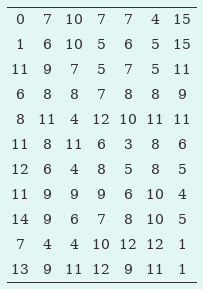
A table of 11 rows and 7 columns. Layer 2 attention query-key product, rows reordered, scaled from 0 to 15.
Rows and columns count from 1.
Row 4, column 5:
8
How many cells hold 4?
6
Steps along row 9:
down down up up up down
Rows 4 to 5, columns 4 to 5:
7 8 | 12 10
